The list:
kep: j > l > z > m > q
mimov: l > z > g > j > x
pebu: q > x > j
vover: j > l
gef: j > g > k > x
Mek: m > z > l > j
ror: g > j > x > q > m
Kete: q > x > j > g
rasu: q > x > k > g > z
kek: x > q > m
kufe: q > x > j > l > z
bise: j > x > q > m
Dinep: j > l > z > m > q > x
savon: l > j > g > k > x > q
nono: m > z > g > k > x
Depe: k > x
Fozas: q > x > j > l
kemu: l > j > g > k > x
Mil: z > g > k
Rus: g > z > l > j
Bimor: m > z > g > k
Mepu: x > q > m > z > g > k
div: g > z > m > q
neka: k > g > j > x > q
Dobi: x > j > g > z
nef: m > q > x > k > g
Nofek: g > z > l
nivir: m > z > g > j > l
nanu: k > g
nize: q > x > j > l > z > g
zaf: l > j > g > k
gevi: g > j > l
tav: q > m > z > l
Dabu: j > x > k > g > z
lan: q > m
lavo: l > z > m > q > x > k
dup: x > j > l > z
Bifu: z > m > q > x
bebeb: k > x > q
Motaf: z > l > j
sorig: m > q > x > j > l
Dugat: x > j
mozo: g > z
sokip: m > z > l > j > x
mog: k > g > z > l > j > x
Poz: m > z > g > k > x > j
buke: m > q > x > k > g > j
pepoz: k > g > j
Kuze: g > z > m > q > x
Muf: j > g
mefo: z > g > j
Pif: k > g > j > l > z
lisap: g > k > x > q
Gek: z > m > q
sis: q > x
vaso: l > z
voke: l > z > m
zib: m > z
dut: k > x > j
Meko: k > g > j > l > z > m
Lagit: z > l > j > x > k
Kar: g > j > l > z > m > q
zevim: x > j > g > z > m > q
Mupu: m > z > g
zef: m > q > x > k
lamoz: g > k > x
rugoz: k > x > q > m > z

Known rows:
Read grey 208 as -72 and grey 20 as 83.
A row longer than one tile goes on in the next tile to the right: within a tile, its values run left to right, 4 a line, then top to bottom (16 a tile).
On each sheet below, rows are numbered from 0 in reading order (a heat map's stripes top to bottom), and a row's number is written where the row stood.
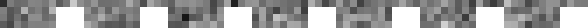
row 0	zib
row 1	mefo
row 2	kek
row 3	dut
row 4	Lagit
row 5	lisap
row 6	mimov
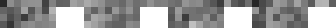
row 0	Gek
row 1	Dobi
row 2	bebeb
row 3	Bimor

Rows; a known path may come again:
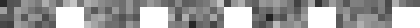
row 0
Bimor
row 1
Dobi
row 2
nivir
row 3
kek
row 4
Depe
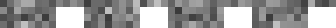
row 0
Mepu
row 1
voke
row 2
Kuze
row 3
bebeb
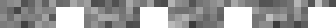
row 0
sokip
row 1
zaf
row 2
mimov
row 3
Pif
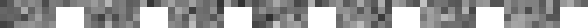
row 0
lavo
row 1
ror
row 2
neka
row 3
zef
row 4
lamoz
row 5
kemu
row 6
Dabu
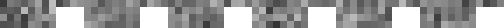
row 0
tav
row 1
mefo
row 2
mozo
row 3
vover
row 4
mog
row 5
sis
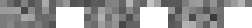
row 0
pepoz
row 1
Mil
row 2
nono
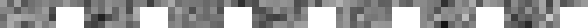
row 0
Lagit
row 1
lan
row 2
savon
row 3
Bifu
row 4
Dugat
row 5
Motaf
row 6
kep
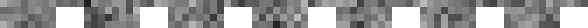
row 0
nize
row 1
Gek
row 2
lisap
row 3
Mek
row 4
kufe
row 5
Kete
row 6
nanu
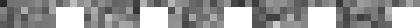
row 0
zib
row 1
dut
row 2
Fozas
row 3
rugoz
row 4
div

